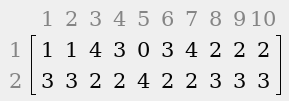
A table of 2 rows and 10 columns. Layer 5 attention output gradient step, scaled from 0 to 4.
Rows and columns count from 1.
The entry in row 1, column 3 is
4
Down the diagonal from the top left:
1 3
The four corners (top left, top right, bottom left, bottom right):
1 2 3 3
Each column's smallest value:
1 1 2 2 0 2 2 2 2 2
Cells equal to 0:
1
